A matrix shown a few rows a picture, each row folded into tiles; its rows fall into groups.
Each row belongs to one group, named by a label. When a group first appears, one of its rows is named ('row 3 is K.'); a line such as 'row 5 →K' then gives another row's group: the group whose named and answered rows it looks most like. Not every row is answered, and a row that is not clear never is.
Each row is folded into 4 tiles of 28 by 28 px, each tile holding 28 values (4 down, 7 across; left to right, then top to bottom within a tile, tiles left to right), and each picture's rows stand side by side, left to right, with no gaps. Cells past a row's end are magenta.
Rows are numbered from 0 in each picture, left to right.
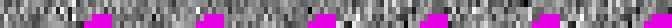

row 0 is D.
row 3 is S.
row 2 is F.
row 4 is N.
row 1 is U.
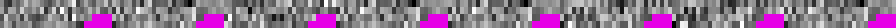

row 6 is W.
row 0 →D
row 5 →W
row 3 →N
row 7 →N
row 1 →N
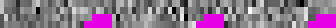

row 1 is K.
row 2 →N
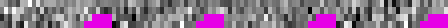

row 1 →W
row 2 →F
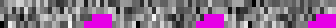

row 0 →W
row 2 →F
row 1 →F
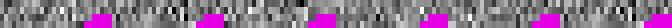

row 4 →S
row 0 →D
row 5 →K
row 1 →K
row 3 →U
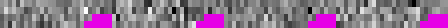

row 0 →U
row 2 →F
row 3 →N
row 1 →K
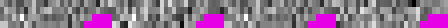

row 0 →S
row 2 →S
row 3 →N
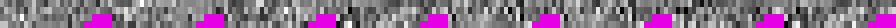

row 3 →W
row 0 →S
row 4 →K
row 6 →F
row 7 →W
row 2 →D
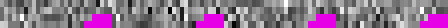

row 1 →D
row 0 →S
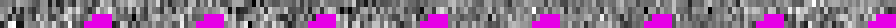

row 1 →W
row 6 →D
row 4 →U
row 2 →F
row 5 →F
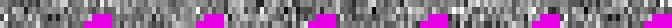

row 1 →U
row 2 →K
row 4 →U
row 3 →D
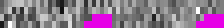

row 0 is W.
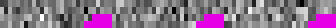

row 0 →F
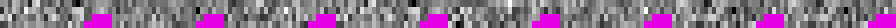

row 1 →F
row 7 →K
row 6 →K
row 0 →N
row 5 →U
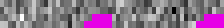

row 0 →S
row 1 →K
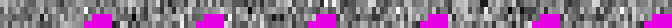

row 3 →D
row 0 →U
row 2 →S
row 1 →W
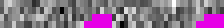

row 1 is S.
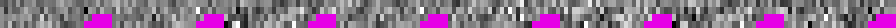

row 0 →F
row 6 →W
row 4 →D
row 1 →U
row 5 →U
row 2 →W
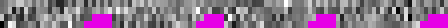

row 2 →S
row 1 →U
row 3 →K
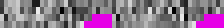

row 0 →K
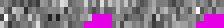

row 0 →S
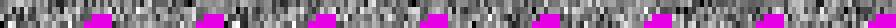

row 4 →F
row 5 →U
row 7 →K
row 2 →W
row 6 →F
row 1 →N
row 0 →W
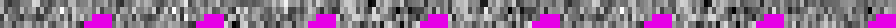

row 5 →D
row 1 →D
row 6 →K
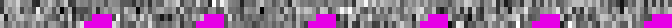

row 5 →W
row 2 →D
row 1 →S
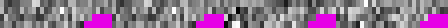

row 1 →D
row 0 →D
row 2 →W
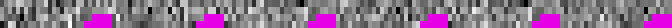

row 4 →N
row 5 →F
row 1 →D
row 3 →K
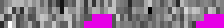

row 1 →D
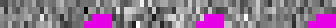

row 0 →F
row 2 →S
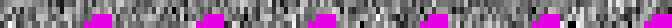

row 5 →S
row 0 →W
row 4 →F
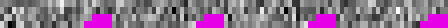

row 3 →D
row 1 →K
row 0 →S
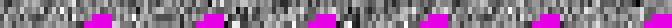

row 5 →N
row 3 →W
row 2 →W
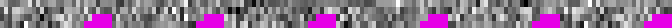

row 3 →S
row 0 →U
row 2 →F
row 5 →U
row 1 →D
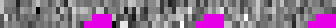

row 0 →D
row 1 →W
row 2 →S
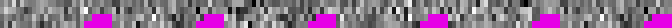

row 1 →F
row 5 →F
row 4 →N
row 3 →D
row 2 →F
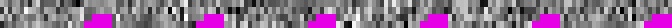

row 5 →K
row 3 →S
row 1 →D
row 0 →N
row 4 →K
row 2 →F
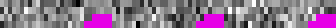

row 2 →U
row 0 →N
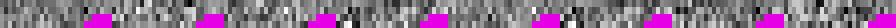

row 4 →U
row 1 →N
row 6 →F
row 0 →F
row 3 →W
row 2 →D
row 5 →W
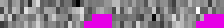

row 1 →U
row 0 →N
